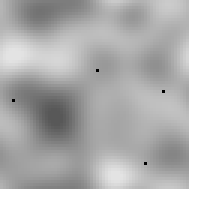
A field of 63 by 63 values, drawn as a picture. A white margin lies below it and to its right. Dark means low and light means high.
The halves do not mirror each other. Four lone cells stand out, each far lower than its neighbours. No row or column stands out. The middle left is the roughest part.
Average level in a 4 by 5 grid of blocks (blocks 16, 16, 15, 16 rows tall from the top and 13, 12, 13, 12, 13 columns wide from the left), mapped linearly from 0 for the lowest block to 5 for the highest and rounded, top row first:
43445
55444
30345
33453
